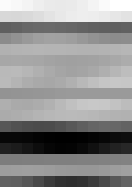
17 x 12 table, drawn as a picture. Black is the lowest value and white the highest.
The grain runs across in streaks. The ninth with the lowest average is the bottom middle. Values rise toward the top.
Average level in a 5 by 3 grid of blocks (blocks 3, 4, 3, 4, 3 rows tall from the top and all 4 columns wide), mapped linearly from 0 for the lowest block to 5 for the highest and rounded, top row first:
5 5 5
4 4 4
4 4 5
0 0 0
2 2 2
